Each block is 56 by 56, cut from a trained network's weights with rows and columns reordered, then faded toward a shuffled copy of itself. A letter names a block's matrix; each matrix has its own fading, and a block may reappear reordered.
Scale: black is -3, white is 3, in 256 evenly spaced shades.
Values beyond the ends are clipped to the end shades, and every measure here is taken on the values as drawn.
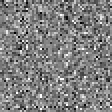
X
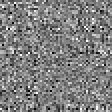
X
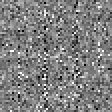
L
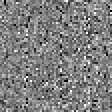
L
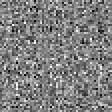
X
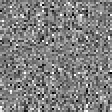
X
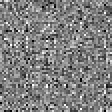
X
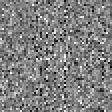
L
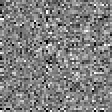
X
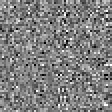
X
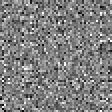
X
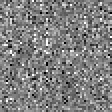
L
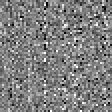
L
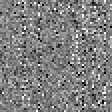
L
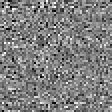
X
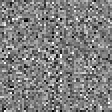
X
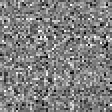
X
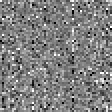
L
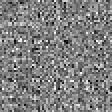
X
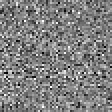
X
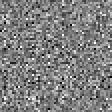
X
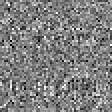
X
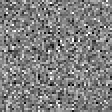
X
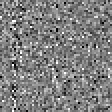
L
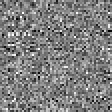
X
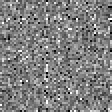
L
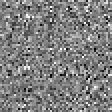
X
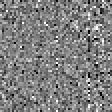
L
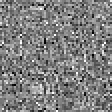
X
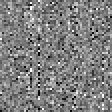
L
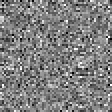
X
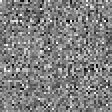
X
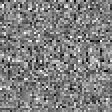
X
